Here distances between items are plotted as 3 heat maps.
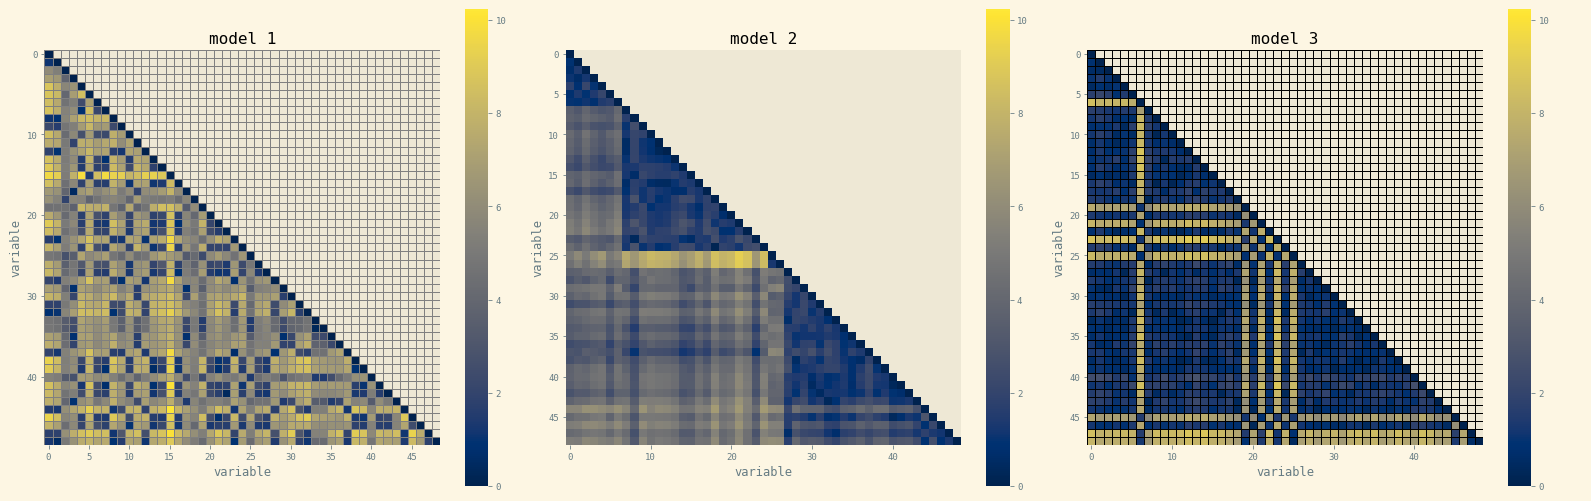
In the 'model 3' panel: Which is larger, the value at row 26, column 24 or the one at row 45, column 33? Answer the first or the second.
the second
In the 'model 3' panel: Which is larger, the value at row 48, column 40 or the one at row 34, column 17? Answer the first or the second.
the first
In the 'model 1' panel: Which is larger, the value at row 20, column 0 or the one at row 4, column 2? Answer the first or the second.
the first
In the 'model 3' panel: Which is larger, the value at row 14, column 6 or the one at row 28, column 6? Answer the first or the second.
the first
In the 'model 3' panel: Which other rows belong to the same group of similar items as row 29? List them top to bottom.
0, 1, 2, 3, 4, 5, 7, 8, 9, 10, 11, 12, 13, 14, 15, 16, 17, 18, 20, 22, 24, 26, 27, 28, 30, 31, 32, 33, 34, 35, 36, 37, 38, 39, 40, 41, 42, 43, 44, 46
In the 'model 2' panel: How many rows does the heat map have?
49
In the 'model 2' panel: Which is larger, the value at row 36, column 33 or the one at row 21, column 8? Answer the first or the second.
the second
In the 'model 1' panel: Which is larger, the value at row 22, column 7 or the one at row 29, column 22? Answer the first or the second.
the second
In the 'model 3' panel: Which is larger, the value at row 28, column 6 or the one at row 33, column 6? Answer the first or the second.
the second
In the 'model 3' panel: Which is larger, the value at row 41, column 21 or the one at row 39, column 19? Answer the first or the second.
the first
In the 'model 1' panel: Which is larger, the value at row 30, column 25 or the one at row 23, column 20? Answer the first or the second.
the second
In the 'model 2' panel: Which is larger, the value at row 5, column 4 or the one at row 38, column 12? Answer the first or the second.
the second
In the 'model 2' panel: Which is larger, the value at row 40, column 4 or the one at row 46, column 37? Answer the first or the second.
the first
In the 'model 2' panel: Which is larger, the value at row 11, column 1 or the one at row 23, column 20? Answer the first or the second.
the first
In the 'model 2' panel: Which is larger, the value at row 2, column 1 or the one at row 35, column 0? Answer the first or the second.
the second
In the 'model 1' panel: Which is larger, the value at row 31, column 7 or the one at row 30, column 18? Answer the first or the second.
the first
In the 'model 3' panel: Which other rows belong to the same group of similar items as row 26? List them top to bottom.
0, 1, 2, 3, 4, 5, 7, 8, 9, 10, 11, 12, 13, 14, 15, 16, 17, 18, 20, 22, 24, 27, 28, 29, 30, 31, 32, 33, 34, 35, 36, 37, 38, 39, 40, 41, 42, 43, 44, 46
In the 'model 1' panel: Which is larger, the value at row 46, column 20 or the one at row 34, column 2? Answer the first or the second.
the second
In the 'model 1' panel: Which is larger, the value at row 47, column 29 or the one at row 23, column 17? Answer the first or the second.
the first
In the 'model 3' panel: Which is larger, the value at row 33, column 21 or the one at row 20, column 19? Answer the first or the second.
the first
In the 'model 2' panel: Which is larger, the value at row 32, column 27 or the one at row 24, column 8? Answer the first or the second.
the second
